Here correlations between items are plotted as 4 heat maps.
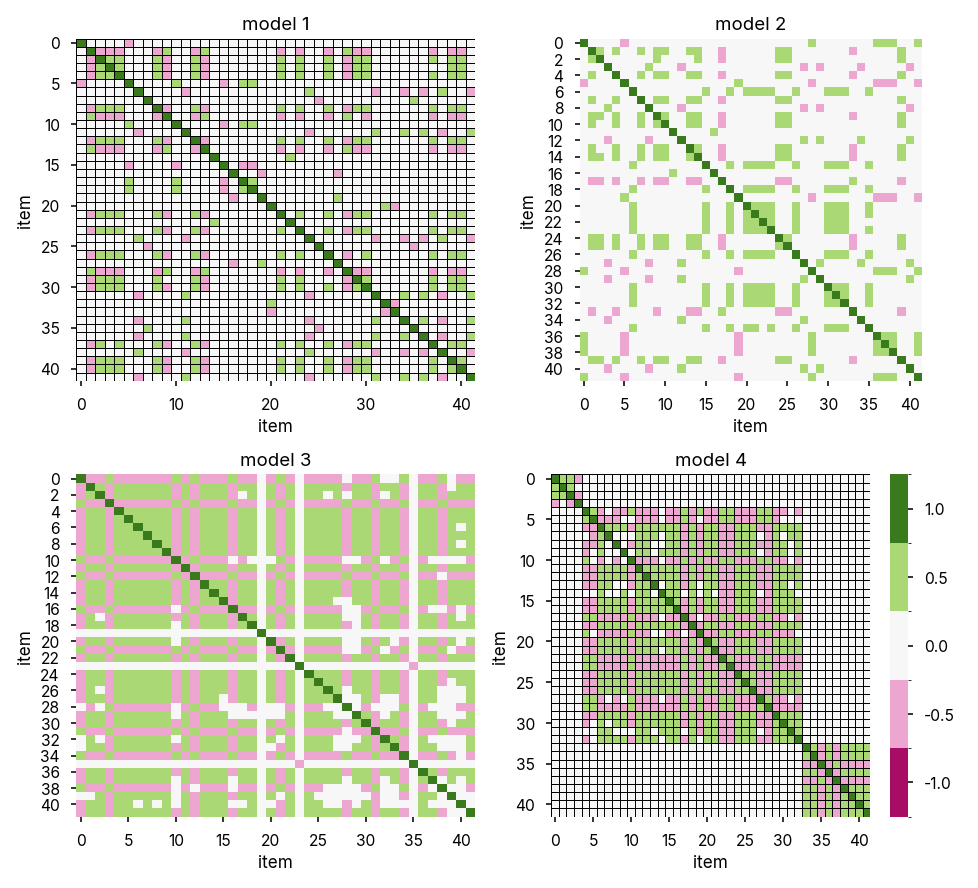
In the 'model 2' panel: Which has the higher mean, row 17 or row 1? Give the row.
1
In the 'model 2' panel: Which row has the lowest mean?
17
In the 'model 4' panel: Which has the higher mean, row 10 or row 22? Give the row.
10
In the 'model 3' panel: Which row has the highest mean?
37
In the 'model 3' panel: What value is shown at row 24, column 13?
0.5
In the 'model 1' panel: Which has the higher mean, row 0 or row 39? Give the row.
39
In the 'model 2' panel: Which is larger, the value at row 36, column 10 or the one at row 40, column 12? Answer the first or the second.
the second
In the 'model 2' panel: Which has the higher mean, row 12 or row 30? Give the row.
30
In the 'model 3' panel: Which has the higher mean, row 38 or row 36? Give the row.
36
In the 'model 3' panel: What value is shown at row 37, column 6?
0.5
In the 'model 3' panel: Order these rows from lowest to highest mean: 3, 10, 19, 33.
3, 10, 19, 33
